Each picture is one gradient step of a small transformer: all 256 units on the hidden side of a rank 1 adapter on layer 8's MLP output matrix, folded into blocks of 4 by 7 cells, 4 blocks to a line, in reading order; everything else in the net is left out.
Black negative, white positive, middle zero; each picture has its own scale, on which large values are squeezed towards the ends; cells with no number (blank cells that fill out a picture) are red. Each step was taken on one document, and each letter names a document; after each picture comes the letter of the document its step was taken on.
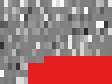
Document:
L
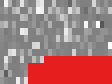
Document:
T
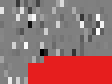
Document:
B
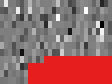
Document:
L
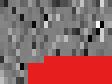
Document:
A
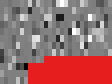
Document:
A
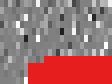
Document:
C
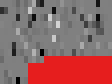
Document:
B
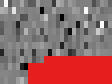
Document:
L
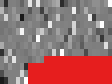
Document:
L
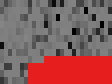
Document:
A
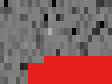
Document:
A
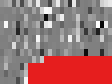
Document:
C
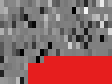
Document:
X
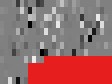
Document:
B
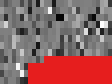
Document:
L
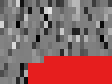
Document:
C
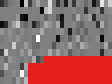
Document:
C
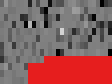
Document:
X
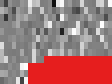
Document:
L
